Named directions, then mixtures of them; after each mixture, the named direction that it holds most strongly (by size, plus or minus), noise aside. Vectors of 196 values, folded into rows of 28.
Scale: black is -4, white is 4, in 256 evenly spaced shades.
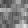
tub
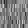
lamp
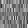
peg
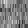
lamp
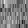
lamp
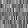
peg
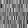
peg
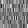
peg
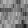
tub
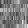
tub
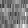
tub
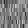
lamp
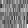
peg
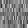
peg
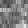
tub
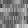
tub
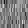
lamp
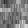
tub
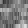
tub
